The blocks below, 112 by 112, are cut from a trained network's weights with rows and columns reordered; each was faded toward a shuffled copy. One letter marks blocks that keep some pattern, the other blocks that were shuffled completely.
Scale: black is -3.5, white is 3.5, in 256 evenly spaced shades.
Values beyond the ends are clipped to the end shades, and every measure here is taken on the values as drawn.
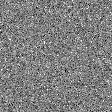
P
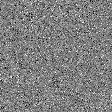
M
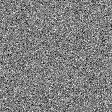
P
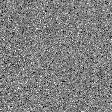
P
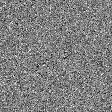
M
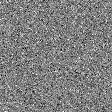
P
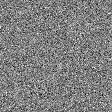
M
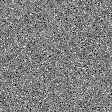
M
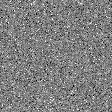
P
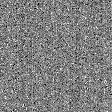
M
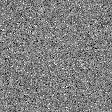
P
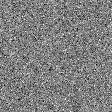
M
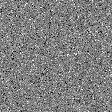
P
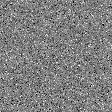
P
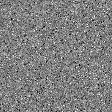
P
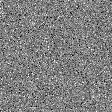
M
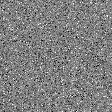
M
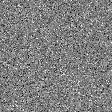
P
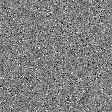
P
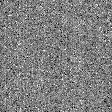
M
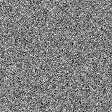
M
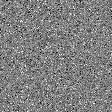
M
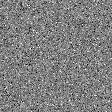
P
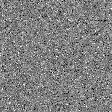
M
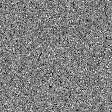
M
